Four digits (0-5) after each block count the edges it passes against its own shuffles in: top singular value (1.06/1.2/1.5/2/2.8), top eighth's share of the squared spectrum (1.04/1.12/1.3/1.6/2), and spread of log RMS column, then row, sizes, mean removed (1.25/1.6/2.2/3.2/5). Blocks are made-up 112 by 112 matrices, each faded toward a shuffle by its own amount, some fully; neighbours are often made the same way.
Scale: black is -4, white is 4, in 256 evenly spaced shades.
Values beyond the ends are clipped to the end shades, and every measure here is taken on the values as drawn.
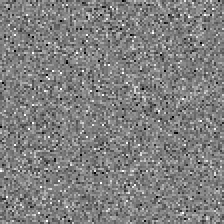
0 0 0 1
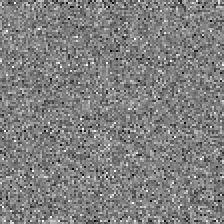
1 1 0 2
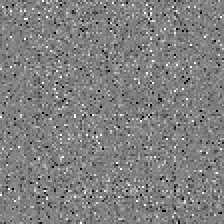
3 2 1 1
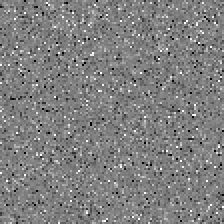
0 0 0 0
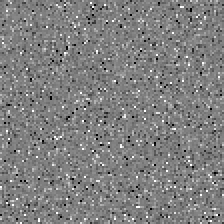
0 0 0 0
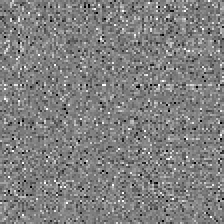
4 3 2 2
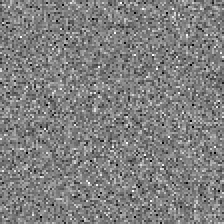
0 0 0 0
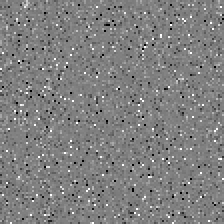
1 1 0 0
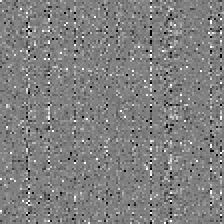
4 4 3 2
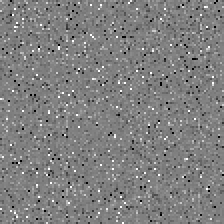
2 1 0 0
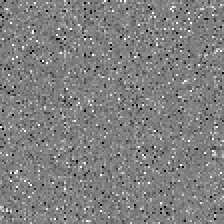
2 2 1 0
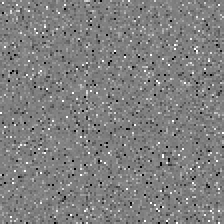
1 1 0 0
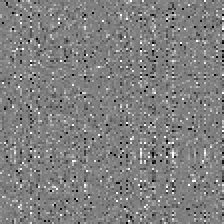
4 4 3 2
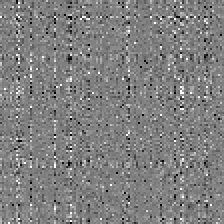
4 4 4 2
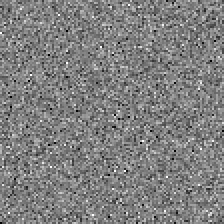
0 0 0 0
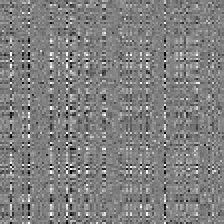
5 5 4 3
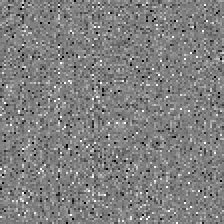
3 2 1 0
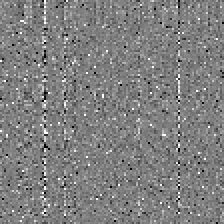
4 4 3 1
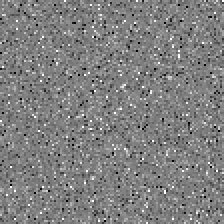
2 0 0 0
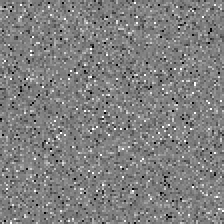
0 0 0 0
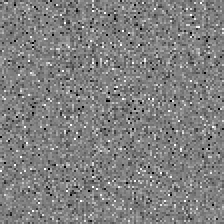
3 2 1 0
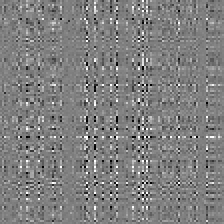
5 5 4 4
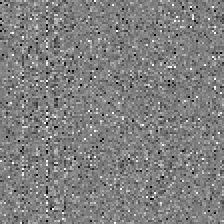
4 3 2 1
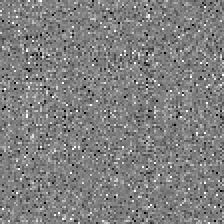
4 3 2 1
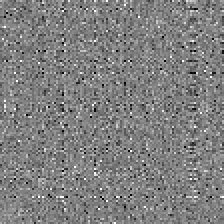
5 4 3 3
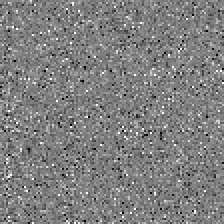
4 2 1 1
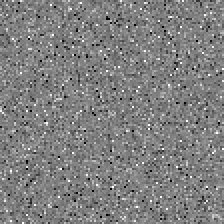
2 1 0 0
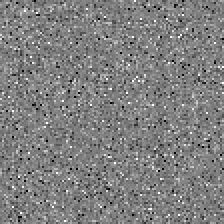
2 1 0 1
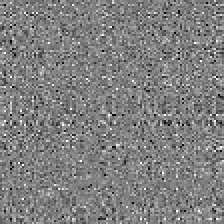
5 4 2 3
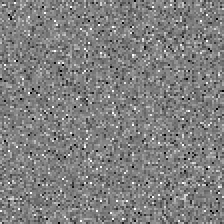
3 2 1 1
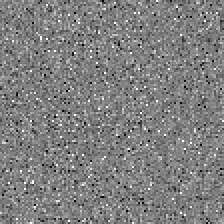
3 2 1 1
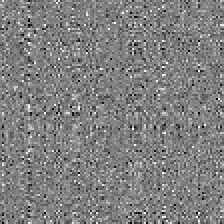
5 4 3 3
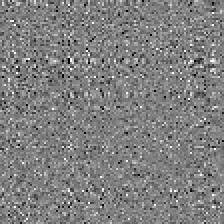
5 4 2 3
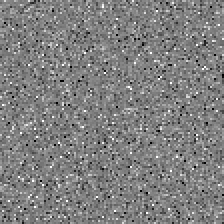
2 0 0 0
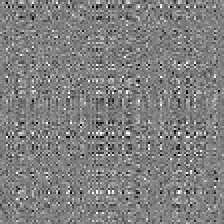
5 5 4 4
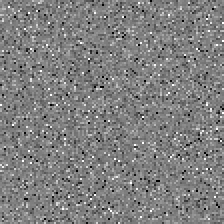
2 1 0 0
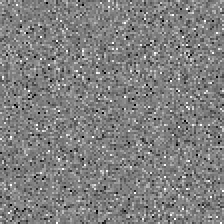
3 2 1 0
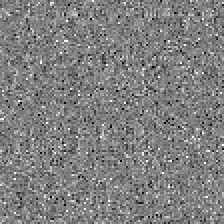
4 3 1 1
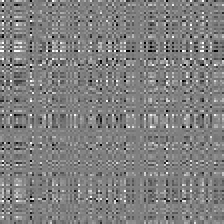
5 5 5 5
